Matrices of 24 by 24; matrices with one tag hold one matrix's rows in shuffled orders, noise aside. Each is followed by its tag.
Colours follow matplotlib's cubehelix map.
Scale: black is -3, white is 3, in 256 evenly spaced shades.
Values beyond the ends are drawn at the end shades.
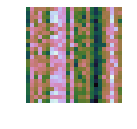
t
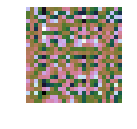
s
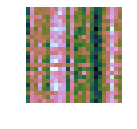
t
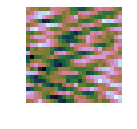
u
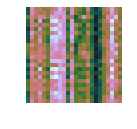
t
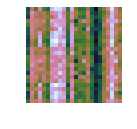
t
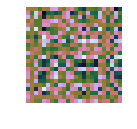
s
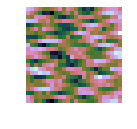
u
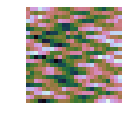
u
